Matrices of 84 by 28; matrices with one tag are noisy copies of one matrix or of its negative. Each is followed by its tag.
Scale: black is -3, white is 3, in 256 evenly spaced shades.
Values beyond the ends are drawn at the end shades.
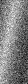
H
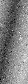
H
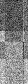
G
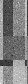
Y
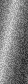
H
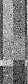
Y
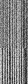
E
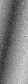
H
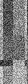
Y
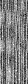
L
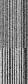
E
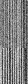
E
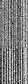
E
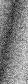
H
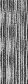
L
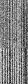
E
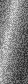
H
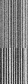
E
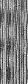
L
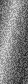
H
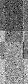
G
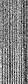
E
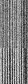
E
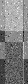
G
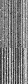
E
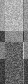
G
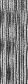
L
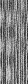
L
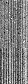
E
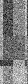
Y
